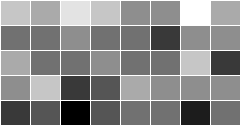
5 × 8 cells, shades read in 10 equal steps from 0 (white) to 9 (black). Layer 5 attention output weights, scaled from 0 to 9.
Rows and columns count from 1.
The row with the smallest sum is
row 1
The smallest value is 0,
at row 1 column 7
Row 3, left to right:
3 5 5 4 5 5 2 7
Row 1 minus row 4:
-2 1 -6 -4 1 0 -4 -1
